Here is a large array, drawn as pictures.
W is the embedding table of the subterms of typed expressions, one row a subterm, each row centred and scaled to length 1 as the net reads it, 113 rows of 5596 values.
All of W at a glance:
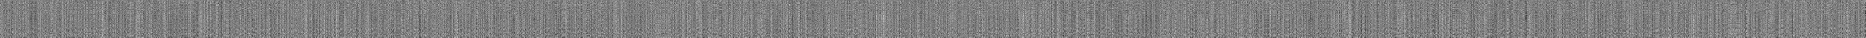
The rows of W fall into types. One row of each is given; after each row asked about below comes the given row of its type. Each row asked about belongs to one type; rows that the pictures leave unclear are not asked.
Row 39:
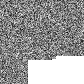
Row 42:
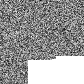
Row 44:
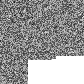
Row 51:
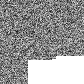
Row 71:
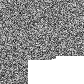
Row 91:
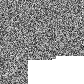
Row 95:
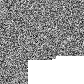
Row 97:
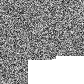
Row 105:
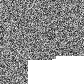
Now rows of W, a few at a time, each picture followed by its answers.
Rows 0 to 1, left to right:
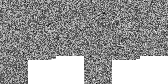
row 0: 71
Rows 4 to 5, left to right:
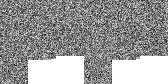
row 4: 97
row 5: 39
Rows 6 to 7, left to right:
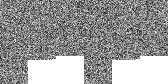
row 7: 97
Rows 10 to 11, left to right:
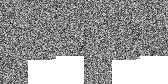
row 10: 42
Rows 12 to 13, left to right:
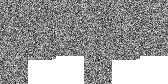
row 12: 91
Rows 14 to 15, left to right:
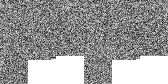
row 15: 105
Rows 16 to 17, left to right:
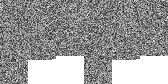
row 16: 105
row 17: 95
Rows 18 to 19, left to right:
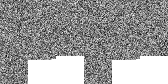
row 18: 44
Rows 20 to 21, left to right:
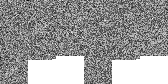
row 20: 91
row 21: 51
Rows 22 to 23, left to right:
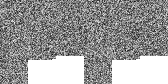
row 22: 95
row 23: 105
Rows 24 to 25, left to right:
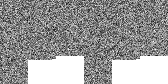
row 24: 42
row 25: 51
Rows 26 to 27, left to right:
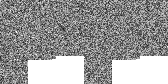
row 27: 97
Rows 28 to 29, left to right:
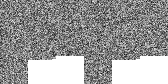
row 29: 44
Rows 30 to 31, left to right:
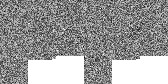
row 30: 39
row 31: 105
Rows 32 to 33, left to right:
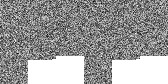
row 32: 105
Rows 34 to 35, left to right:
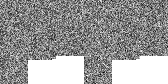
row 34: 91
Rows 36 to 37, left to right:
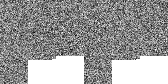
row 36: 105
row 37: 95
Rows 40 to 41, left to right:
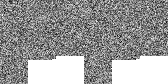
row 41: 95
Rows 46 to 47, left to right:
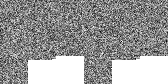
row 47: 51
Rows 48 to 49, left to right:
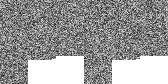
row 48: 71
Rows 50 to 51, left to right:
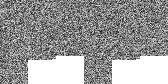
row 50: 95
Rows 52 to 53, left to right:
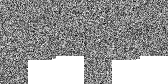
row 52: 71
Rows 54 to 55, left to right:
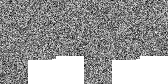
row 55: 97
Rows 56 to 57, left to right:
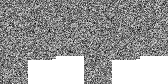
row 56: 51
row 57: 51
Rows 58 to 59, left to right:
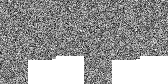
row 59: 51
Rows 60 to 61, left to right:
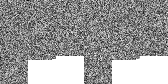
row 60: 91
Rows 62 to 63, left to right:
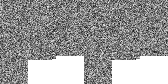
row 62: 105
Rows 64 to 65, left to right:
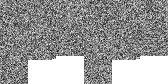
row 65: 44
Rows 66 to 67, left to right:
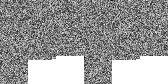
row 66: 44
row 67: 91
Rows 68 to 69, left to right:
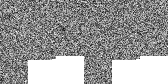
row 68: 42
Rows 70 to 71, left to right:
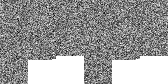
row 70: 105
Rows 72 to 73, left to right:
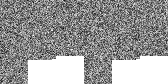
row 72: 44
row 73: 91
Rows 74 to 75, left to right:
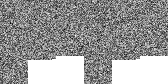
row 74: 42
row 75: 44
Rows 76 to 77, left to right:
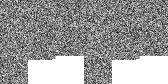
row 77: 42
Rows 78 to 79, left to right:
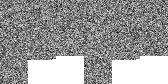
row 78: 51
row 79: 42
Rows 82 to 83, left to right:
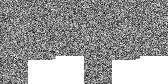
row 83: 71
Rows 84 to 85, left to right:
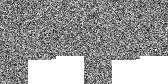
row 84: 44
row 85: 42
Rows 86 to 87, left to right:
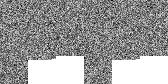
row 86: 71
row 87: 44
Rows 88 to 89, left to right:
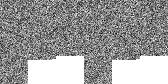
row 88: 44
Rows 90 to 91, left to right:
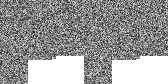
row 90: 44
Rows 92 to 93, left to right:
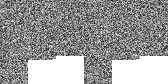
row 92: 95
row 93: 42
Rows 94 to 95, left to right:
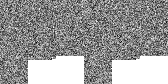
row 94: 91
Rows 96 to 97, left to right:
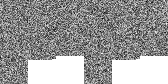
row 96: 105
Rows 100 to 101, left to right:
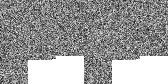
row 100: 95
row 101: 42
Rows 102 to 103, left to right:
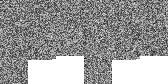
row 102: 51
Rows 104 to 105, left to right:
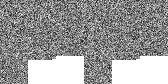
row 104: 39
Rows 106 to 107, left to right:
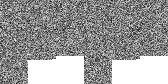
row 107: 105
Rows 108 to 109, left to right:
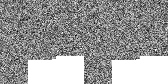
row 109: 42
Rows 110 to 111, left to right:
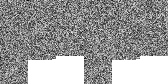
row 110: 91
